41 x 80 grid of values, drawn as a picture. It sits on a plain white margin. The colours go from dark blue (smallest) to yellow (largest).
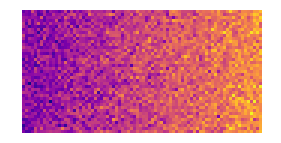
No single row or column stands out from its neighbours. Values rise toward the right. The grain is fine, like static. Overall the values sit about 50% of the way up the scale.
